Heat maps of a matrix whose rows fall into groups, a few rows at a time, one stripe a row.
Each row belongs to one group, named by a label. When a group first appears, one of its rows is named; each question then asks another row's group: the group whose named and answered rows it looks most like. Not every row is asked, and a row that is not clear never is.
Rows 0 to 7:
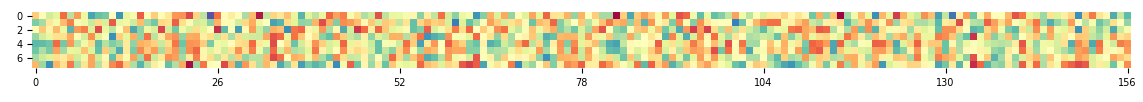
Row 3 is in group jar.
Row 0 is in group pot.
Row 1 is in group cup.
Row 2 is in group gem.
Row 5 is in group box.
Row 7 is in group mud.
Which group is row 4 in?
box
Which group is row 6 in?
jar
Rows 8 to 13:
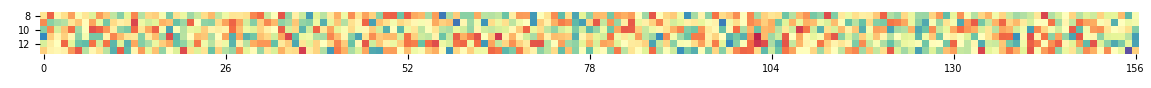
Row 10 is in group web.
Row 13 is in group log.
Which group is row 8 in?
web
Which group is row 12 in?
gem
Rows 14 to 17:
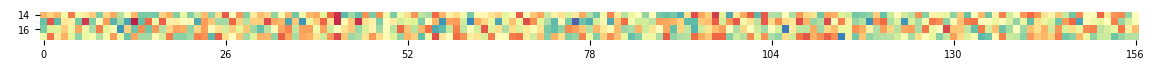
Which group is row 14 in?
gem
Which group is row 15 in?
web
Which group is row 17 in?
gem
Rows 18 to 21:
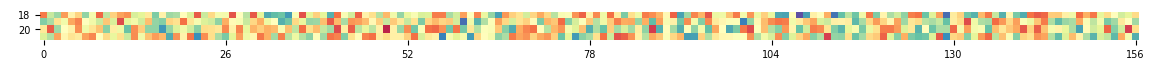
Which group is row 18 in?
mud
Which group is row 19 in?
cup
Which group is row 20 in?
log
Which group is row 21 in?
web
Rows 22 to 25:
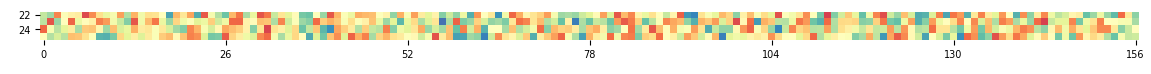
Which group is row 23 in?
web
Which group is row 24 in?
pot
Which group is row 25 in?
cup
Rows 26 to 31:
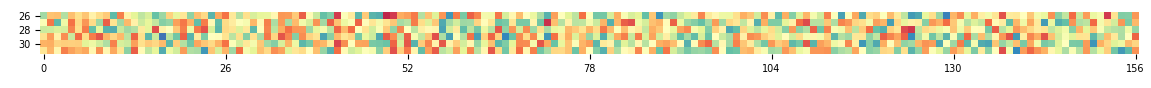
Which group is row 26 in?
log
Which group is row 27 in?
web
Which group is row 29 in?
log
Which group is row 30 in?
box
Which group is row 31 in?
log
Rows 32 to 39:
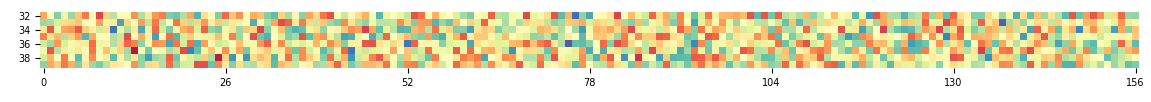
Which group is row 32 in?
web
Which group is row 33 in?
jar
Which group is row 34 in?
web
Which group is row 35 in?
mud
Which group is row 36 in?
web
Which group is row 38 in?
gem
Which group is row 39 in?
gem
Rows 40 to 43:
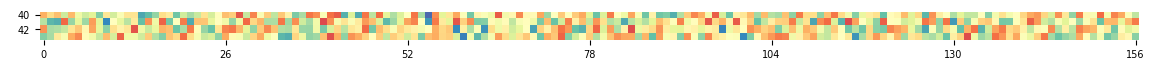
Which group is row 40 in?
gem
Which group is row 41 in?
box
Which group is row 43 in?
cup
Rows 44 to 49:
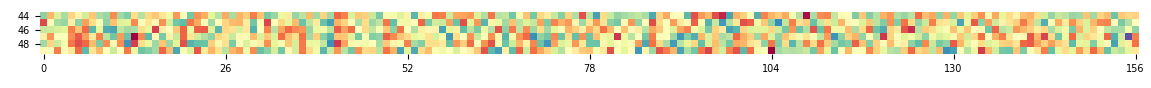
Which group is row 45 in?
pot
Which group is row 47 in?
log
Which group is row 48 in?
log
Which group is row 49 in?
mud
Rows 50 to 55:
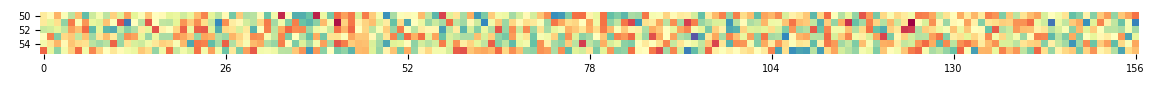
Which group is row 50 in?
box
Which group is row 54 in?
box
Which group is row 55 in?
mud
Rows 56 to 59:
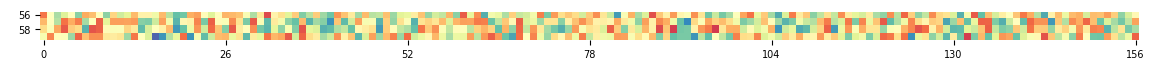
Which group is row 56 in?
pot
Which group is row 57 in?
mud
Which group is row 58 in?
mud
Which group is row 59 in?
log
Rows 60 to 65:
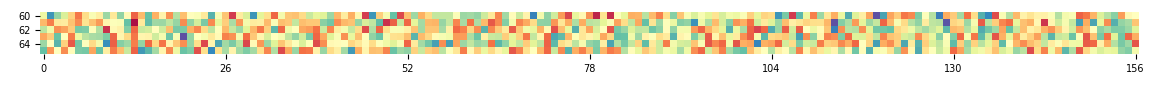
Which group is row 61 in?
log
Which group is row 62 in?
gem
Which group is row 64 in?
box
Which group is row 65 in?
gem
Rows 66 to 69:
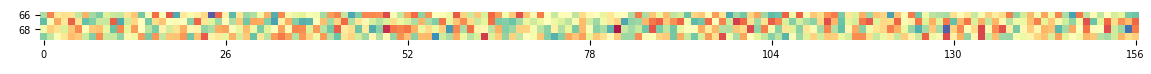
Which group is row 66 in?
gem
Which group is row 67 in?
box
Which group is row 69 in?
jar
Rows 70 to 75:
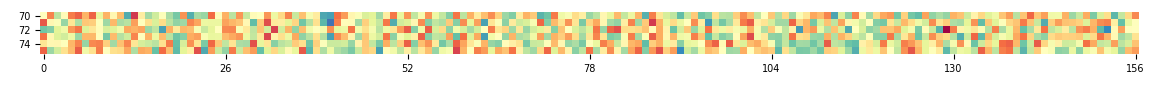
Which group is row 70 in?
log
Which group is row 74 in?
mud
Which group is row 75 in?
mud
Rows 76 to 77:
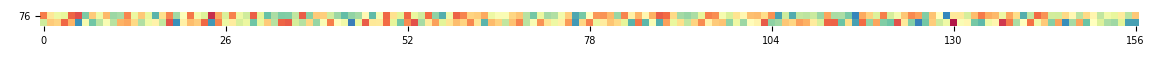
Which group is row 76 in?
mud
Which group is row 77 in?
gem
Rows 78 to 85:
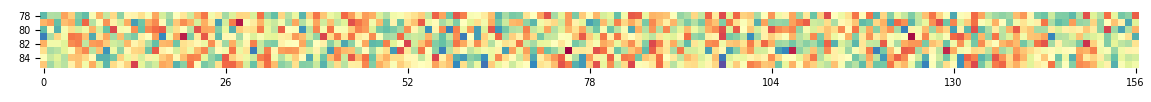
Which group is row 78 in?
box
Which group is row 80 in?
box
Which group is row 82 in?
mud
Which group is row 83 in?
jar
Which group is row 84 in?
cup
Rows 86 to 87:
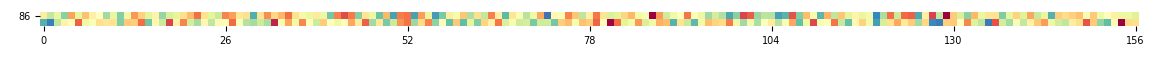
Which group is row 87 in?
jar
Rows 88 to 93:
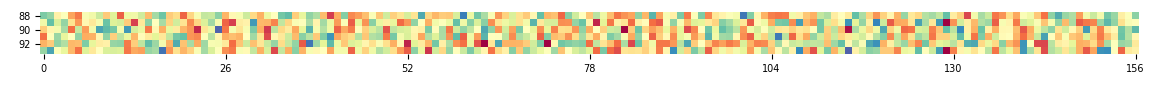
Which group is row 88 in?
cup
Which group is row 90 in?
pot
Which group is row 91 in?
pot
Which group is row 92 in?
mud
